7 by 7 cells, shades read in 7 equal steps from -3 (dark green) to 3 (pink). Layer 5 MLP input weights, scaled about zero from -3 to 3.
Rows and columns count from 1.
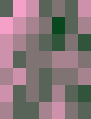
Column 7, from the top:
2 1 -2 0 1 -2 -1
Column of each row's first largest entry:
2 1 1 1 2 1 5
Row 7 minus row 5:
0 -3 -1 2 2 0 -2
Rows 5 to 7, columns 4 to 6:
-1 0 0 / -1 1 -1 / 1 2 0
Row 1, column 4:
-1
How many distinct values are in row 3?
5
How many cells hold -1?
13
